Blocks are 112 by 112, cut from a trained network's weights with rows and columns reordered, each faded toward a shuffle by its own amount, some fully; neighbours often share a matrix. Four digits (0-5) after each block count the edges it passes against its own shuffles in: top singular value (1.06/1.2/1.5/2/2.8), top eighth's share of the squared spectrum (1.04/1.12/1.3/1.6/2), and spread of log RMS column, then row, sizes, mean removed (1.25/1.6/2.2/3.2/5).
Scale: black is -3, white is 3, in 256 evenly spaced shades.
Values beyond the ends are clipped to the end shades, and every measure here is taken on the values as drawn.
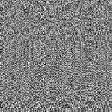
4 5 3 2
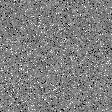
0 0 0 0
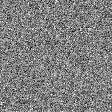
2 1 0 0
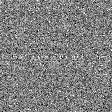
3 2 0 1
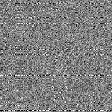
5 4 1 3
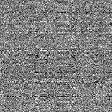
4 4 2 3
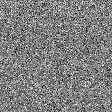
0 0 0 0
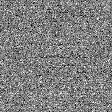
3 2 0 1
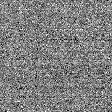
3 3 0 1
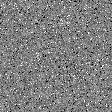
1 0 0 0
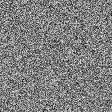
1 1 0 0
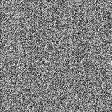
3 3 0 0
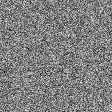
2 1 0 0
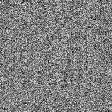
3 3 0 0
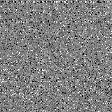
3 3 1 2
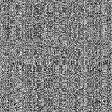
4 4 1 2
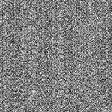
4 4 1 1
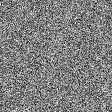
1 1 0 0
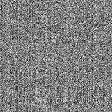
4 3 1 1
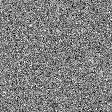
0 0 0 0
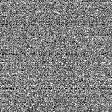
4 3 0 2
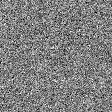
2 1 0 0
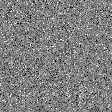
2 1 0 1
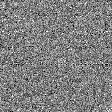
3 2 0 1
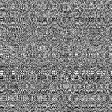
5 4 2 3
